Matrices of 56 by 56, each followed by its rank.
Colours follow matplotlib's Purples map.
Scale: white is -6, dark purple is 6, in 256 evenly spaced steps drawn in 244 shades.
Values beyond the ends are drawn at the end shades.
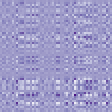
two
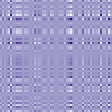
one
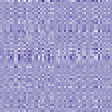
three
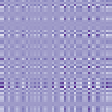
one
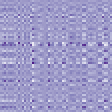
two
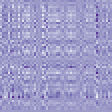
three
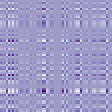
one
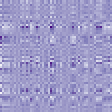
three
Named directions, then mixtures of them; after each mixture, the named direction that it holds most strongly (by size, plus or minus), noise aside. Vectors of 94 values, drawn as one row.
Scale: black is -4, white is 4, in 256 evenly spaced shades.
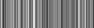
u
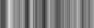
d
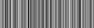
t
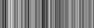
d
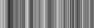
d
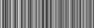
t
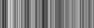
d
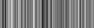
u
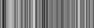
u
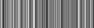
u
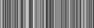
u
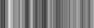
d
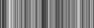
d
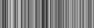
t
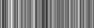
u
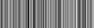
u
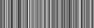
t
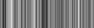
u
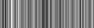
t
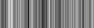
d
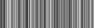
t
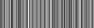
t
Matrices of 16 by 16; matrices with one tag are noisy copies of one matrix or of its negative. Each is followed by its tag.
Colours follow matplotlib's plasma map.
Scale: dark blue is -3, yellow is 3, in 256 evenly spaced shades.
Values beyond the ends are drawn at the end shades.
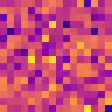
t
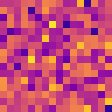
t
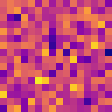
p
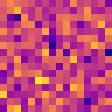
p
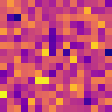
p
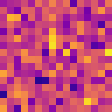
p
